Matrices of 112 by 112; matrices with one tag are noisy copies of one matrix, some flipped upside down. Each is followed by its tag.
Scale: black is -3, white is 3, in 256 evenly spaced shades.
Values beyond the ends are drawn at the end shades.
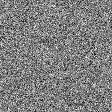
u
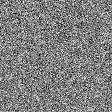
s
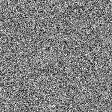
u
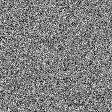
u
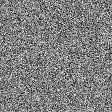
s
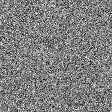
u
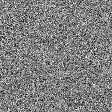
u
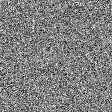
u
